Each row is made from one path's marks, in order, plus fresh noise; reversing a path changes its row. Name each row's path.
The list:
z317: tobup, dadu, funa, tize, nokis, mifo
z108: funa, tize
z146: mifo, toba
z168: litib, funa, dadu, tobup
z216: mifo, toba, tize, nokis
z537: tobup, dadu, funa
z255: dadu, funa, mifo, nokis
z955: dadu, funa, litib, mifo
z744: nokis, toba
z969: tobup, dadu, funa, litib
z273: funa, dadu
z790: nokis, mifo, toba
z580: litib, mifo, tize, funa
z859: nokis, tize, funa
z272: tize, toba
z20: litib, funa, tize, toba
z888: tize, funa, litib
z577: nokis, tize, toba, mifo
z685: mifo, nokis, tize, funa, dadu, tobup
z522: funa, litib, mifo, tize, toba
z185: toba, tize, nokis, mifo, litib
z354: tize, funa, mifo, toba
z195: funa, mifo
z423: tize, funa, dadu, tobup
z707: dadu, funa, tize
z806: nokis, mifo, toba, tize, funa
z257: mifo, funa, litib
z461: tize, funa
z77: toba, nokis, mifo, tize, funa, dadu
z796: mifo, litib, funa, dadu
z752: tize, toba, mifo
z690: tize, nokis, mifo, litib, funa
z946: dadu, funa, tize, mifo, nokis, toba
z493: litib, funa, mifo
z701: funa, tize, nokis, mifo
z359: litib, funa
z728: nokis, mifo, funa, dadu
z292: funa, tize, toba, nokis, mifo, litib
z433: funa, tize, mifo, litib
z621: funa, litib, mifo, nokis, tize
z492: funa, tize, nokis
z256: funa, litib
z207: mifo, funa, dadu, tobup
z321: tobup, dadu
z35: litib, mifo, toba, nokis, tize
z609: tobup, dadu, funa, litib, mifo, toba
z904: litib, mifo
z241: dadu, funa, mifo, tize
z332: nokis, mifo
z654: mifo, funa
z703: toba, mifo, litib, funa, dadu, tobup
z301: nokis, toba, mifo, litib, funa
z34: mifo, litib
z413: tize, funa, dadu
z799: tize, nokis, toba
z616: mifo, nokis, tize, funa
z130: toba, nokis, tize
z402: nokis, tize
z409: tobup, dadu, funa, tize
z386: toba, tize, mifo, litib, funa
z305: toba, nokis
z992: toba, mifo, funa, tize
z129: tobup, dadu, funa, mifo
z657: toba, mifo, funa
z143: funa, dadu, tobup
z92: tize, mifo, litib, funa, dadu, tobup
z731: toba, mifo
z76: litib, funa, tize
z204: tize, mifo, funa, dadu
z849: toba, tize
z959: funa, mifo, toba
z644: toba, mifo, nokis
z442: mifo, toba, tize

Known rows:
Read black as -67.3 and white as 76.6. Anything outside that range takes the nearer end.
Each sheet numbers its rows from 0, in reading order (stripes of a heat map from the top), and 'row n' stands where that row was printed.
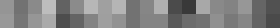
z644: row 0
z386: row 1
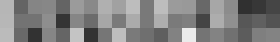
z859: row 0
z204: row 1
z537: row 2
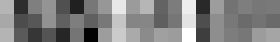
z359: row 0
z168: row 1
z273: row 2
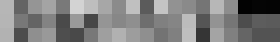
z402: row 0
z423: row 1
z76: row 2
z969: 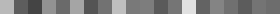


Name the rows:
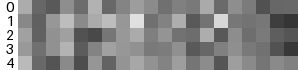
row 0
z317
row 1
z744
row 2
z20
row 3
z185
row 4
z207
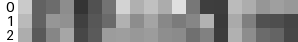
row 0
z654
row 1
z888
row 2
z580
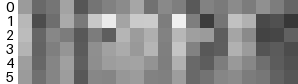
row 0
z703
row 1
z332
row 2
z492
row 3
z616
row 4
z806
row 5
z77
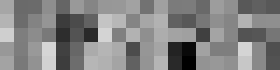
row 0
z685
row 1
z959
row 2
z108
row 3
z731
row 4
z146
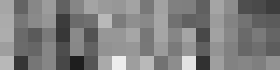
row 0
z690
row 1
z354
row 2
z241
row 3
z946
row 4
z256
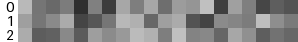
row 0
z413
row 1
z657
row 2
z728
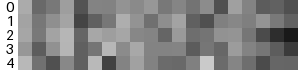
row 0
z92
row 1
z992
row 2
z799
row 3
z35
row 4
z409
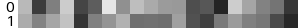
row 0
z34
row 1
z752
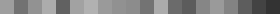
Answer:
z577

